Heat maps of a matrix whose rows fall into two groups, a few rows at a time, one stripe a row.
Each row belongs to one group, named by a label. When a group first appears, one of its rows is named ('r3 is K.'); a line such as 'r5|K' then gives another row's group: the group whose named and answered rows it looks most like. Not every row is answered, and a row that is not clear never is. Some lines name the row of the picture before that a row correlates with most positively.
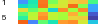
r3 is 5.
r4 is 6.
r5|6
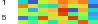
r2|5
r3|5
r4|5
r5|6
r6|5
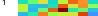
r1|6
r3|5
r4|6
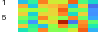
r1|6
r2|5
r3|5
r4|5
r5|6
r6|5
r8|6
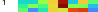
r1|5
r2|5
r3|6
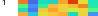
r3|6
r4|5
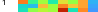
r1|5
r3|5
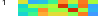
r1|5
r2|5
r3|6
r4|6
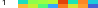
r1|5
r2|5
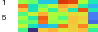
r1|5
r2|5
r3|5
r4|6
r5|6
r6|6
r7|5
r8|6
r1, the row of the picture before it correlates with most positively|2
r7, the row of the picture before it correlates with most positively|2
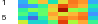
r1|6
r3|5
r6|5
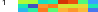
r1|5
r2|6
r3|6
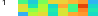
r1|6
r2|5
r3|5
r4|6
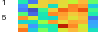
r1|6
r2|6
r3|6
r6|6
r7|5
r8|5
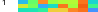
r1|6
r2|5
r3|6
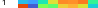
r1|6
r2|5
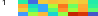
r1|6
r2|5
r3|5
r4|6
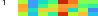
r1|5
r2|5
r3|5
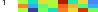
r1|5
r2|5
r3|5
